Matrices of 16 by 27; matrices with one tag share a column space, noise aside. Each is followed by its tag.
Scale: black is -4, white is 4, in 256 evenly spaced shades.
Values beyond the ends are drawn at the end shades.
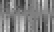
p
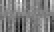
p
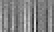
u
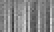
u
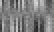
p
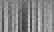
u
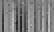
u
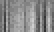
u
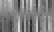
p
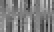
p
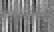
p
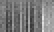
u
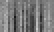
u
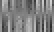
p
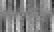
p
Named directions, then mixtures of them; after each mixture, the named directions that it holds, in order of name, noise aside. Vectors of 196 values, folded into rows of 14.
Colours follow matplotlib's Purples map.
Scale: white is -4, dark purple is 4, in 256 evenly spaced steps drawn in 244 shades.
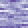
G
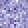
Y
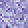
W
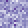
Y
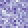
W, Y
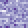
G, W, Y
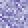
W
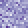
W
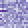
G, W, Y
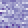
G, W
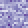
G, W, Y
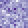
W, Y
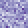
W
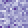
G, W, Y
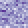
G, W, Y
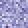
W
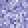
Y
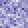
W, Y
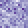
W, Y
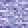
G, W, Y
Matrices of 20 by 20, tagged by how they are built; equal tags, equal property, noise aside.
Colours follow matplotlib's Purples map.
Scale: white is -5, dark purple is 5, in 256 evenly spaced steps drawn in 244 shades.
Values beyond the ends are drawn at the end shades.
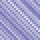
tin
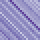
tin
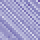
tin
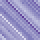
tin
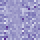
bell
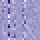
bell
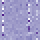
bell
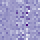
bell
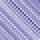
tin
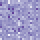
bell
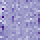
bell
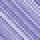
tin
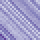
tin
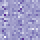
bell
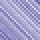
tin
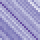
tin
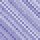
tin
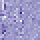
bell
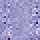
bell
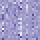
bell
